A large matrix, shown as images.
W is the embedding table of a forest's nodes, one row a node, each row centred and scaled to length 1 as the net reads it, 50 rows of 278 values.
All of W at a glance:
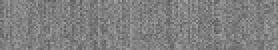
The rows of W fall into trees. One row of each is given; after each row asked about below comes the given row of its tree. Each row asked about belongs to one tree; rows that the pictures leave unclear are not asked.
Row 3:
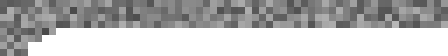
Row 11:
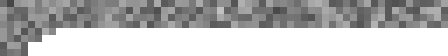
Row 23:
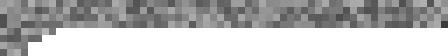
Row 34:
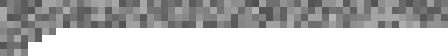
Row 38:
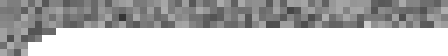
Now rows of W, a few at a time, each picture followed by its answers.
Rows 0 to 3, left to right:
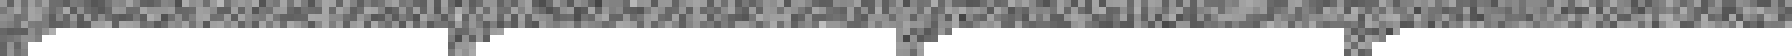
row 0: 3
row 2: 38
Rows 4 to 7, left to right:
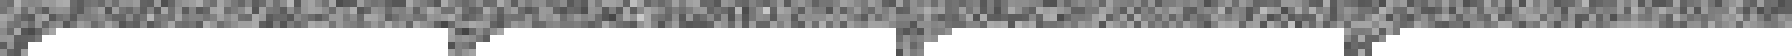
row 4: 11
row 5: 34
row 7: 34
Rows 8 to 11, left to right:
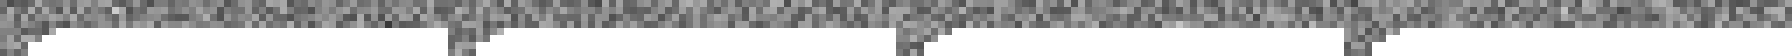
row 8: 3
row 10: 34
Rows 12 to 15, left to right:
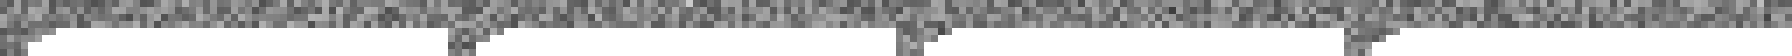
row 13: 34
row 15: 38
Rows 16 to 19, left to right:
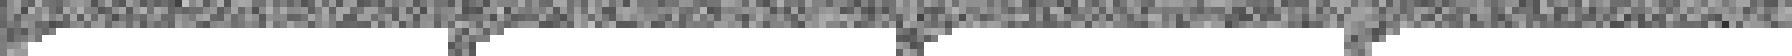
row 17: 34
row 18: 23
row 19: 38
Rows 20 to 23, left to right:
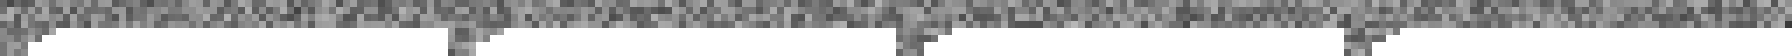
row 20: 3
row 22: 23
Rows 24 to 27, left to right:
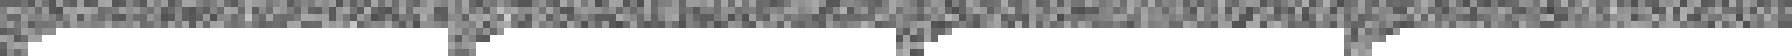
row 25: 38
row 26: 3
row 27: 3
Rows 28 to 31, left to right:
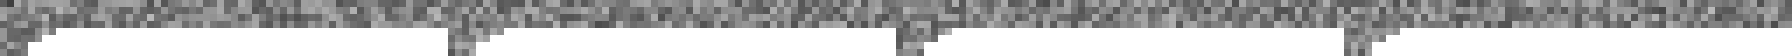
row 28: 11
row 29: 3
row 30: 3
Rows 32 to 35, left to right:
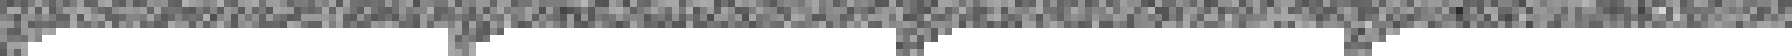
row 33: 38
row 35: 34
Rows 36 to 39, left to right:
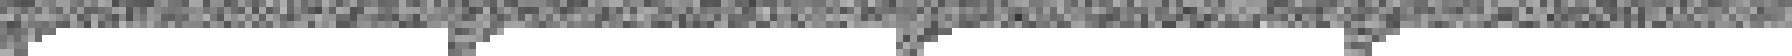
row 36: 3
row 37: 34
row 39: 34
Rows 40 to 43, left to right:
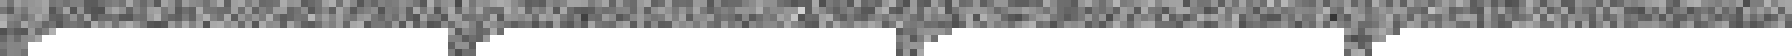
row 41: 11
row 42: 3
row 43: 23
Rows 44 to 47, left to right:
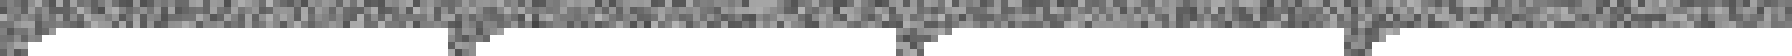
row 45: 11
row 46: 23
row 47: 11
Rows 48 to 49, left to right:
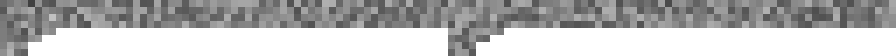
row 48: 3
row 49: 23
